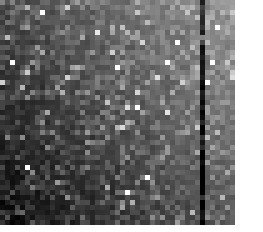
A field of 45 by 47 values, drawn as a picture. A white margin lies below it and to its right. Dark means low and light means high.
Column 41 stands out from the rest. The field climbs toward the top right. The ninth with the highest average is the top right. The ninth with the lowest average is the bottom left.
